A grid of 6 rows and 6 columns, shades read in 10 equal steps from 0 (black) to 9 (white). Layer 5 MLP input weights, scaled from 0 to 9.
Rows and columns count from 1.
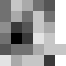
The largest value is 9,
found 5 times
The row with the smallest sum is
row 4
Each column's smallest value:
3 0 2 4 2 7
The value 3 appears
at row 1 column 5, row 3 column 3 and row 5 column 1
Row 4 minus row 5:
1 -4 -2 2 0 2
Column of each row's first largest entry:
6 6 6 6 5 6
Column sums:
28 25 26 39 29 52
